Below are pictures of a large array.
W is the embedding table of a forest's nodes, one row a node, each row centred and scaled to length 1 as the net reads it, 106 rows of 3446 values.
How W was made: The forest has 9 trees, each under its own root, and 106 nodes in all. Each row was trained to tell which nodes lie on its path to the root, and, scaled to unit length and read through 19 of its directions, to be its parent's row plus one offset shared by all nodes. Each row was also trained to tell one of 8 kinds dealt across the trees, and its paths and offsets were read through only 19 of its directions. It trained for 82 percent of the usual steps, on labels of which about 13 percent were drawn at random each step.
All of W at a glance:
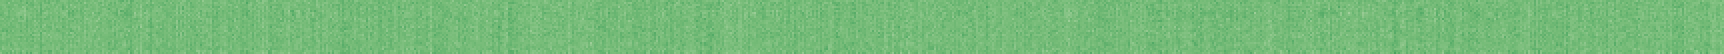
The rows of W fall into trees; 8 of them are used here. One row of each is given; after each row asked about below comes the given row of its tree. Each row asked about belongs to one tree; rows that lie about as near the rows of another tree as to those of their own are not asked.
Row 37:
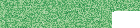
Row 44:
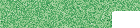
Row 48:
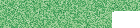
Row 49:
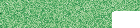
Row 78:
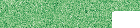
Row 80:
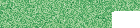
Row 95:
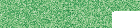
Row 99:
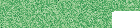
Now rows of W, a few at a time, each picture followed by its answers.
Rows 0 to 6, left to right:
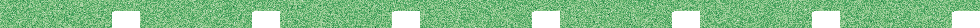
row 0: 44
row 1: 44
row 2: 78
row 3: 49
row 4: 95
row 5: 95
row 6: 95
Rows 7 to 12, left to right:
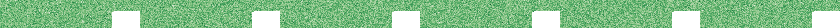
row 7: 80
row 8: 80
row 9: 78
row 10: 49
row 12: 44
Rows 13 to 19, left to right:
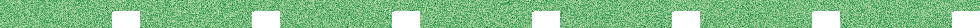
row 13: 95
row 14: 37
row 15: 37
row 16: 80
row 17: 80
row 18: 37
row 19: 49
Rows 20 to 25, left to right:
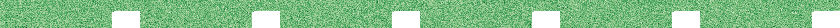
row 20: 37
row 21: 95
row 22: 78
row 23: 78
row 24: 80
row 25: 80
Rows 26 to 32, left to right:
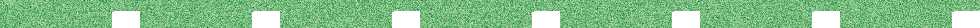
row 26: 78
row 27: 80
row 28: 37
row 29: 80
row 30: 80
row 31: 78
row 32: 80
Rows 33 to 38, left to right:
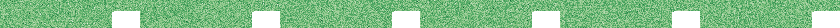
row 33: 37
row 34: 44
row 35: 44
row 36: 44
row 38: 95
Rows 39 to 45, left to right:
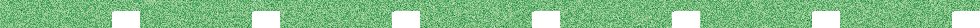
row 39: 44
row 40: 78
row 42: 49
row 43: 95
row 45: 95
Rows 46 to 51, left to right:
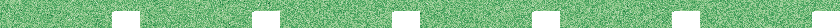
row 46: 80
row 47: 49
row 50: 95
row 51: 44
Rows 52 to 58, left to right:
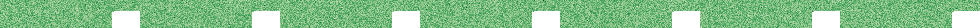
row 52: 49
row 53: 49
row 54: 37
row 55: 37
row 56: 95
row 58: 48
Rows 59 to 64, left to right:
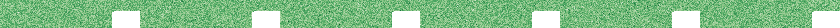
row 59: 49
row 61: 44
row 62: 44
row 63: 95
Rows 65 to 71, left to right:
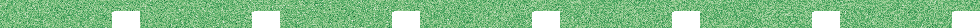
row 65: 80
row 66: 80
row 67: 37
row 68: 49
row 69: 95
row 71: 78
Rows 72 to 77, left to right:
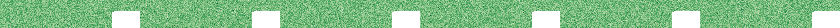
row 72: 48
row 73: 80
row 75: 44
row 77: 44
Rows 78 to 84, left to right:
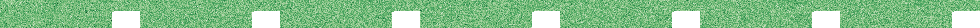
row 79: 49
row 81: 44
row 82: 49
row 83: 49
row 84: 95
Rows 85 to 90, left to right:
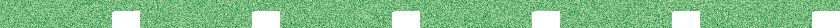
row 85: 80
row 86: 78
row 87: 49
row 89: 95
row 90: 78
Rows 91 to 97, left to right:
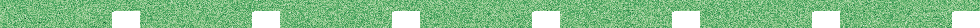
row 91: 49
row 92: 44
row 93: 78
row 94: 49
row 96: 48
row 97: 37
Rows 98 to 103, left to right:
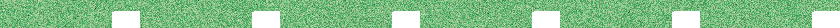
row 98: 78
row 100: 37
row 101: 37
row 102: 95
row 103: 95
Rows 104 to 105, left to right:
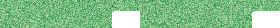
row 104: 37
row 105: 95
